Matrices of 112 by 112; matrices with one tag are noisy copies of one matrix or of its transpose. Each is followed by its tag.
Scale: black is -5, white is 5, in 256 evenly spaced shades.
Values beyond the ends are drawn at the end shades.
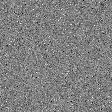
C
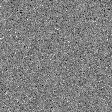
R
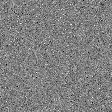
C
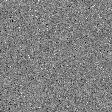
R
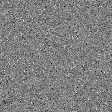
C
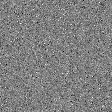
C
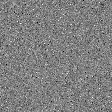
C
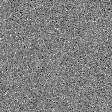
R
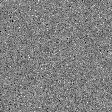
R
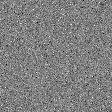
C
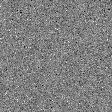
R
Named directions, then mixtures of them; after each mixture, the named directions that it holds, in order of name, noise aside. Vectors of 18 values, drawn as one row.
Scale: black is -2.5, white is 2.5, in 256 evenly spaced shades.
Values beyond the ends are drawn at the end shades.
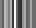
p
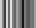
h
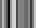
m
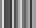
m, p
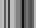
h, m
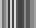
h, m, p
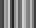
h, m, p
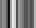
m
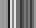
h, m, p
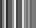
h, m, p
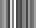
m, p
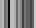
h, m
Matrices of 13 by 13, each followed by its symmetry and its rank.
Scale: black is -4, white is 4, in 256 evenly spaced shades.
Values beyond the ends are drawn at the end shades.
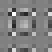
symmetric, rank one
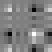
symmetric, rank one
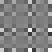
symmetric, rank one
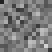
symmetric, full rank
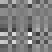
neither, rank one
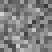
neither, full rank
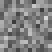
neither, full rank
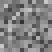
symmetric, full rank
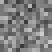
neither, full rank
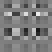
neither, rank one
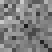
symmetric, full rank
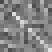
symmetric, full rank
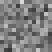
neither, full rank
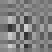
neither, rank one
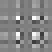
symmetric, rank one
